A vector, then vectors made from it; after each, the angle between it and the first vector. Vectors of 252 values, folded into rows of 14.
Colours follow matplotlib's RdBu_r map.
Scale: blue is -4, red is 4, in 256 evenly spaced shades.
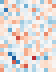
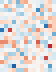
orthogonal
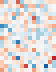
orthogonal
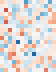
partly opposed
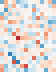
nearly parallel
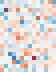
nearly parallel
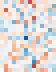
partly opposed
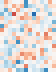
partly aligned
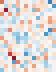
nearly opposite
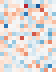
orthogonal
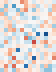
partly opposed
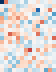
partly aligned
